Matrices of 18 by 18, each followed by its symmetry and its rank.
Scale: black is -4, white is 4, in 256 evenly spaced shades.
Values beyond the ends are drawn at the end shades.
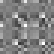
symmetric, rank two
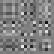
antisymmetric, rank two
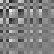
symmetric, rank one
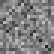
symmetric, full rank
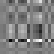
neither, rank one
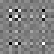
symmetric, rank two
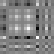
symmetric, rank one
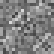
symmetric, full rank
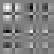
symmetric, rank one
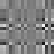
neither, rank one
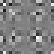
symmetric, rank two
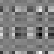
neither, rank one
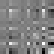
symmetric, rank two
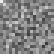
symmetric, full rank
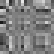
antisymmetric, rank two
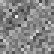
symmetric, full rank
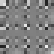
symmetric, rank two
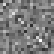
symmetric, full rank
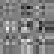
antisymmetric, rank two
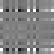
neither, rank one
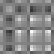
symmetric, rank one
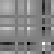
symmetric, rank one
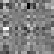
antisymmetric, rank two
